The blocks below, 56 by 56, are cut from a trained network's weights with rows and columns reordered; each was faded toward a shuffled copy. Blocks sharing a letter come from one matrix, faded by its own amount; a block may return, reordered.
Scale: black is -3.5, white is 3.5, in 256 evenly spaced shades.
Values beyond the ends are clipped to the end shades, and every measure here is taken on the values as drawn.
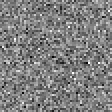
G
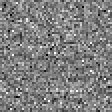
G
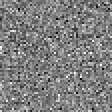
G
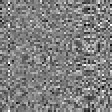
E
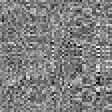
E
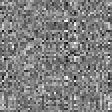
E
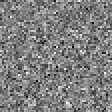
G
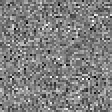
G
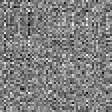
E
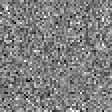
G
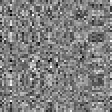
E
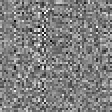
E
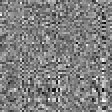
E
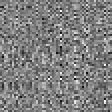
E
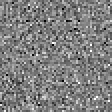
G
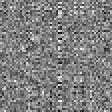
E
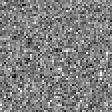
G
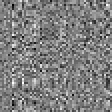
E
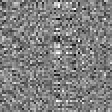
E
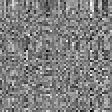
E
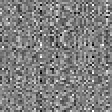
E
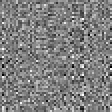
E
